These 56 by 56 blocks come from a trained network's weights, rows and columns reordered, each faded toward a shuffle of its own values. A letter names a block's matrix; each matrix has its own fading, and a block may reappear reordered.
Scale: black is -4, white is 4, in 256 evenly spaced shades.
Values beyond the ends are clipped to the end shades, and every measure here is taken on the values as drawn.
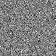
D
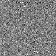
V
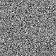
D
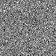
D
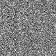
D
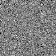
V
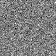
D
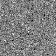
V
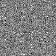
V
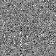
V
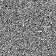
D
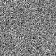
D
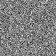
D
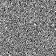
D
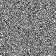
D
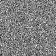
D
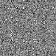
V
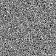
D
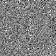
V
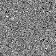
V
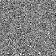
V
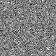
D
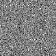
V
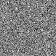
D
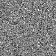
D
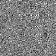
V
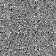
V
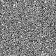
D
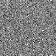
V
